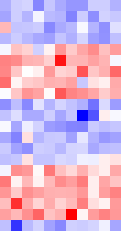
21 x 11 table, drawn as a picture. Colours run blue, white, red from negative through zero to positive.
The ninth with the lowest average is the middle right. The values follow a bell shape. Stripes running across repeat 2 times from top to bottom.
